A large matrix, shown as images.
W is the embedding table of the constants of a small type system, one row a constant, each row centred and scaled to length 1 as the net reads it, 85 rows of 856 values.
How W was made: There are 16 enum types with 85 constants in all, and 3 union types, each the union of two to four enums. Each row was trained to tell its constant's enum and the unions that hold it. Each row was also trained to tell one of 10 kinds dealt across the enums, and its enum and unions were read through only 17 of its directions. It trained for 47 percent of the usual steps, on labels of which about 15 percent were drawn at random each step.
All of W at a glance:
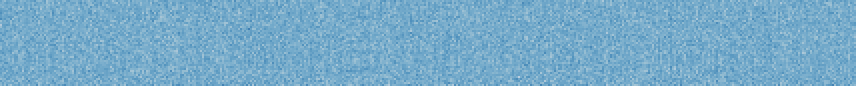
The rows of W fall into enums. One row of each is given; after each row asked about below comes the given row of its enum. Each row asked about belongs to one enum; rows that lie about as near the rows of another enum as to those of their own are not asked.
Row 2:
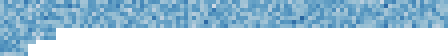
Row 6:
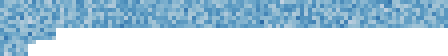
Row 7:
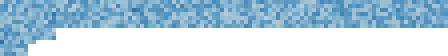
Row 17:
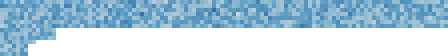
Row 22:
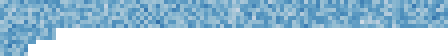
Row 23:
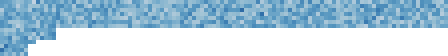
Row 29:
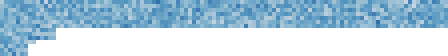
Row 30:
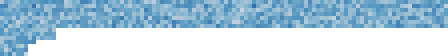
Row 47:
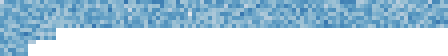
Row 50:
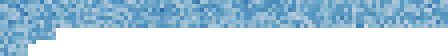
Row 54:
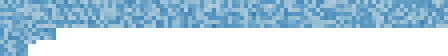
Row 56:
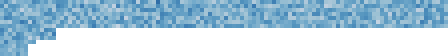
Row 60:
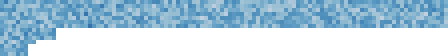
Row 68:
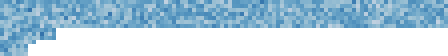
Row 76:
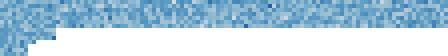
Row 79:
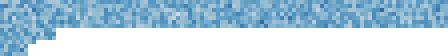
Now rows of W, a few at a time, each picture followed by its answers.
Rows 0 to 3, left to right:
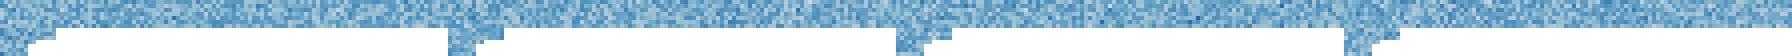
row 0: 60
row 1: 47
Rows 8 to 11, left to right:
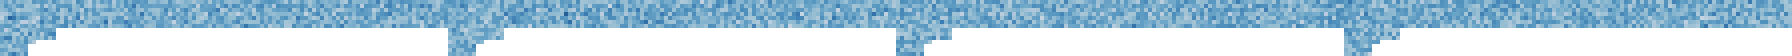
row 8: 54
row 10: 56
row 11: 79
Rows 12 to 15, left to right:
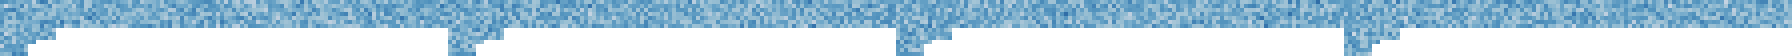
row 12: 23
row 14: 56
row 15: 79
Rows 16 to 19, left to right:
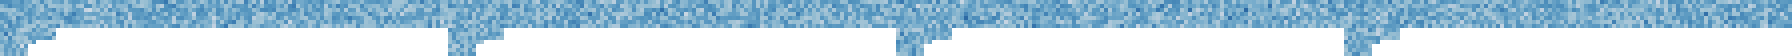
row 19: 7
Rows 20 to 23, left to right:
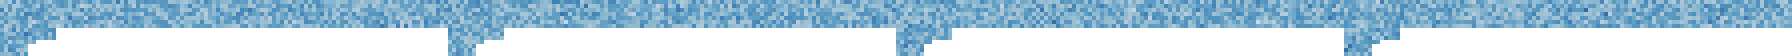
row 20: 47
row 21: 29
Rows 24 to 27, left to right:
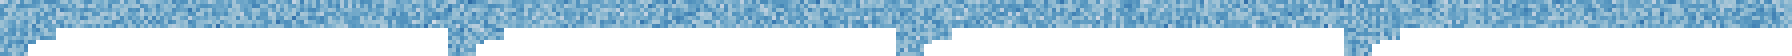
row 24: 22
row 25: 76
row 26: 60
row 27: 68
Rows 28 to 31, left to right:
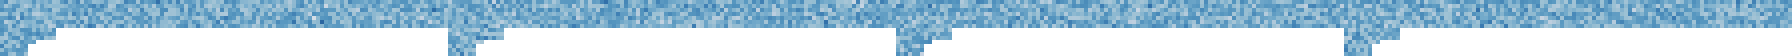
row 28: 60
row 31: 76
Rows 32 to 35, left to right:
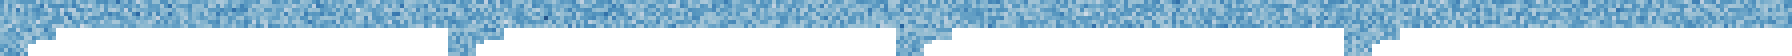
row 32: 56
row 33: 2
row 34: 7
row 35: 76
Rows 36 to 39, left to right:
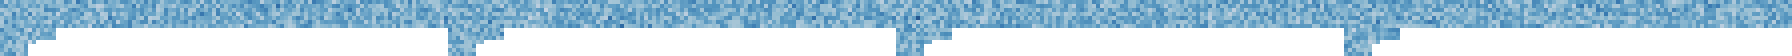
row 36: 76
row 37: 29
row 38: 79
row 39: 56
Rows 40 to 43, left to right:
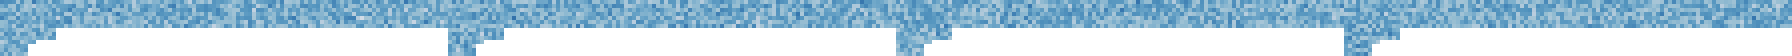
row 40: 22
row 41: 2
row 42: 29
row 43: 54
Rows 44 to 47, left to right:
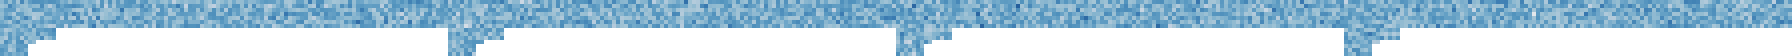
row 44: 54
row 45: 54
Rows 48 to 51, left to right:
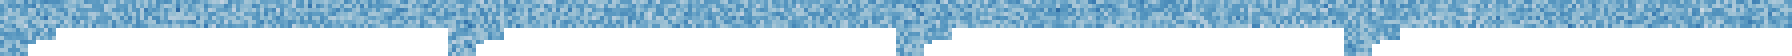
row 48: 6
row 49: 22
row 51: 76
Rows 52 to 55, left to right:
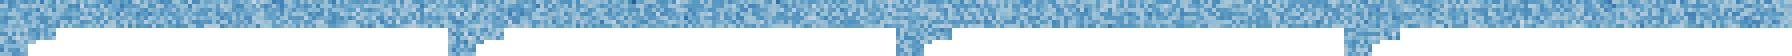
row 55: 68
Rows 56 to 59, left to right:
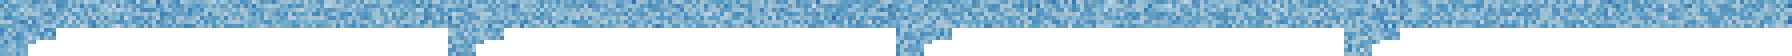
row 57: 54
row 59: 23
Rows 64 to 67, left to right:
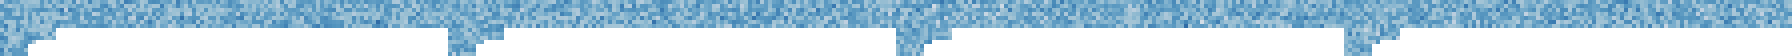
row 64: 60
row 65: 22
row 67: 7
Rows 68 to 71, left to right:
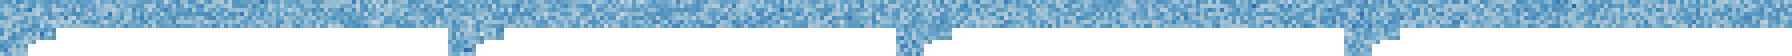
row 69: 7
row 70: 22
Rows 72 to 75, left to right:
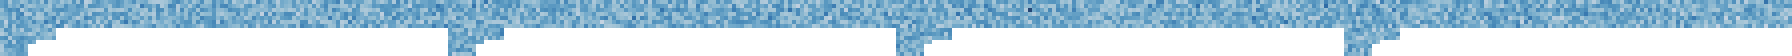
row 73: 6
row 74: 47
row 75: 29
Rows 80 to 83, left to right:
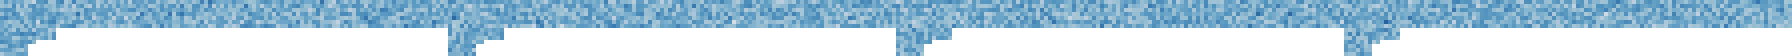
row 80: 23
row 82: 6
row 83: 2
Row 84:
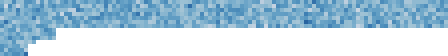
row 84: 56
